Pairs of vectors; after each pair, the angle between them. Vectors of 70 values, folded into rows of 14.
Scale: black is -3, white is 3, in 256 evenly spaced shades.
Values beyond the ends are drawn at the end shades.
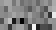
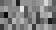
partly opposed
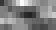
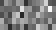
orthogonal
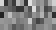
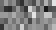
orthogonal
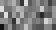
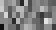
nearly parallel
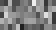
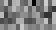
nearly opposite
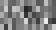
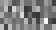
nearly parallel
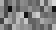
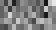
partly aligned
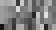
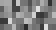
partly opposed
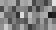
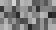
nearly parallel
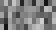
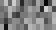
nearly parallel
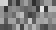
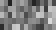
partly aligned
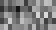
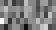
partly opposed
